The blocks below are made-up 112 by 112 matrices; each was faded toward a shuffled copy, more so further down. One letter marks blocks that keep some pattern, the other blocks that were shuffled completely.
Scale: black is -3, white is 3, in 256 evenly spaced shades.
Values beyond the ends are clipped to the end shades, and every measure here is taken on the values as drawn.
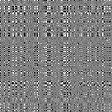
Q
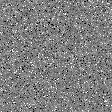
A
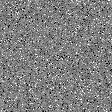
A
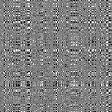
Q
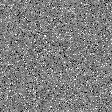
A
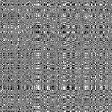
Q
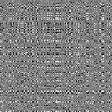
Q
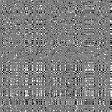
Q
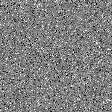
A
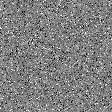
A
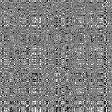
Q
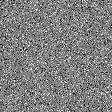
A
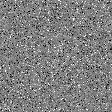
A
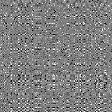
Q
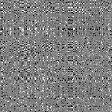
Q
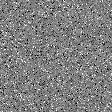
A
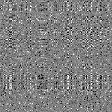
Q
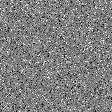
A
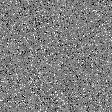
A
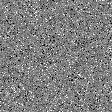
A
